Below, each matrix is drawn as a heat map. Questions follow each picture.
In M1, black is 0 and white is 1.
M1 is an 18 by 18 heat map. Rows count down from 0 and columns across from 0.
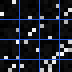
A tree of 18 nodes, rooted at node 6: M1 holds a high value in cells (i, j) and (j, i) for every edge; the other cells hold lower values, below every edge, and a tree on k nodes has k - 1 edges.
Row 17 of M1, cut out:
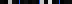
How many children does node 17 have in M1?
2
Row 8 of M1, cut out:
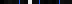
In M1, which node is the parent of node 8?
7
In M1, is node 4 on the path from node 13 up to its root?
yes
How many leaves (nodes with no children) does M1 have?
7
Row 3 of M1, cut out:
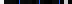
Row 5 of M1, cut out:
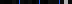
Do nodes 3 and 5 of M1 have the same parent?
yes
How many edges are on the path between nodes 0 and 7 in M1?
7
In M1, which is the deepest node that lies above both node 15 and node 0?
10
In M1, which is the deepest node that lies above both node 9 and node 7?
10
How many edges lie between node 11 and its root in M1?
6
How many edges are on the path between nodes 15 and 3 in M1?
8
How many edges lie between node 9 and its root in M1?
4
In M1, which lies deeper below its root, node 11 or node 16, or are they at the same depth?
node 11
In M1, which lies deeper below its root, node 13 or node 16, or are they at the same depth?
the same depth
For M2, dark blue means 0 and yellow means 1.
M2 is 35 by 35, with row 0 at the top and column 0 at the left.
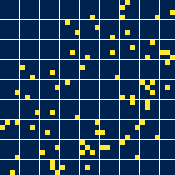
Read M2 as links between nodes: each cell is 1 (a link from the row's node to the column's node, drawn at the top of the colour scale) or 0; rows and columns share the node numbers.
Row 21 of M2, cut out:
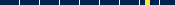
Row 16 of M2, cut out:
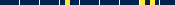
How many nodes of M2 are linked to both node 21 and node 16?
0
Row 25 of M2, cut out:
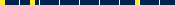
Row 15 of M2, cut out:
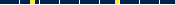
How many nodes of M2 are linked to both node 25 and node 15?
1
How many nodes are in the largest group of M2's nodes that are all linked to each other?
3
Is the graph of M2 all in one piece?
yes
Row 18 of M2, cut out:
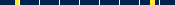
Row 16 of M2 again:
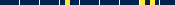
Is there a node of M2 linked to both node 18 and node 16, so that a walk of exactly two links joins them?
yes
